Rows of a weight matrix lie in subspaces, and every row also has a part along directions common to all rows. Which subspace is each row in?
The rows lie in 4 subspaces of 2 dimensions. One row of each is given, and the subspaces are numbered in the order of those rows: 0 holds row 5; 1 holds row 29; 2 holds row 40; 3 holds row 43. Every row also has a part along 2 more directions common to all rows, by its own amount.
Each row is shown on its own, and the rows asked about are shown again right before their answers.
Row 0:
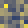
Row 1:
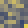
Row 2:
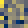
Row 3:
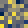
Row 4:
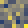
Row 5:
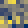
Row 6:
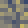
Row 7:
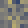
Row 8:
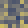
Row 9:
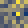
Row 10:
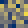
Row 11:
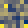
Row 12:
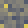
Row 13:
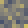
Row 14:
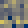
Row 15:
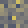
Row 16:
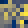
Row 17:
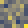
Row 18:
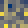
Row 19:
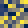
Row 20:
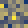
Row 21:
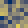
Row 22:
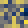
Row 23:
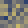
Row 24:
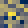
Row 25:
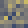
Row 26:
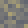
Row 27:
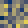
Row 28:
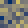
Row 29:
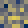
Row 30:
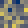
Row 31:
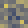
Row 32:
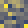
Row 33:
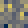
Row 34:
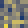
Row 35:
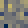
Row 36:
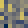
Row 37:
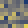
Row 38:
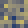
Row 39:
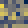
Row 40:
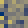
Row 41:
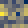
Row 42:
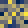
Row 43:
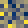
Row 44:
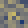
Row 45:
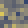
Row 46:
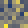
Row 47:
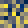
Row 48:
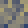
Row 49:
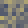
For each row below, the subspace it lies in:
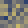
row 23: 0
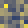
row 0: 1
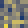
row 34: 2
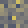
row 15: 3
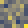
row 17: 0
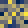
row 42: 3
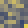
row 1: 1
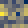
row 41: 3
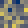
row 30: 2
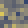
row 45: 3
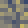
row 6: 2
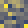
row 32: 1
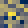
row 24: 1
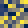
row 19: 1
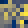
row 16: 3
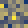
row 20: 3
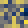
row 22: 3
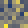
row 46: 2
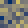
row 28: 0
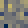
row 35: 2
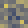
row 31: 1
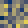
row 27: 0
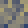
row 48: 2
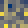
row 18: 2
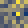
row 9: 0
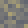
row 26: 1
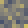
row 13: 0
